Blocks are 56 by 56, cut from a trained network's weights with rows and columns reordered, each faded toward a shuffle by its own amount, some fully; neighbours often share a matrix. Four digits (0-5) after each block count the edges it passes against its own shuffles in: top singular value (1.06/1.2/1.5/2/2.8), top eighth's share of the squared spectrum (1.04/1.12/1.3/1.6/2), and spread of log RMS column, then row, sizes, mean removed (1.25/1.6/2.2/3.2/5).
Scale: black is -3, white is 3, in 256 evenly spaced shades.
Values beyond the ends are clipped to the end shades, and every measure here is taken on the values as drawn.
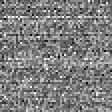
3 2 0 1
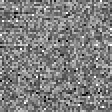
1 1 0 0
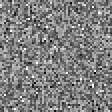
0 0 0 0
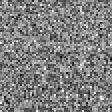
1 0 0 0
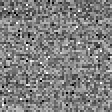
2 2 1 0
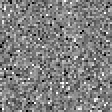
0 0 0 0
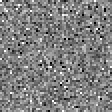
0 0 0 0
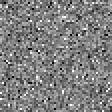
1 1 0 1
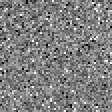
0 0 0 0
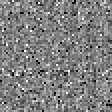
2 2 0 1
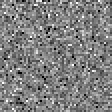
0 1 0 0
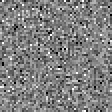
1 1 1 0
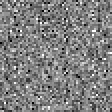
2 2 1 0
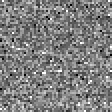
1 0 0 0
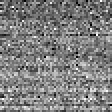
3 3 1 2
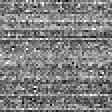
4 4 1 2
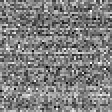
3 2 0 1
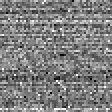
4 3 1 2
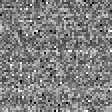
2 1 0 0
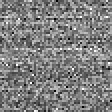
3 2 0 1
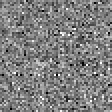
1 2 0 1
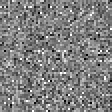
1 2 0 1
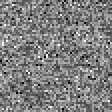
1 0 0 0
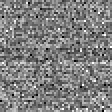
2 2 0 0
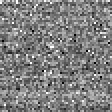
2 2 0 0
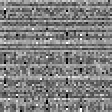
4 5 2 1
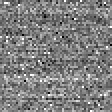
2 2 0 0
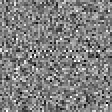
2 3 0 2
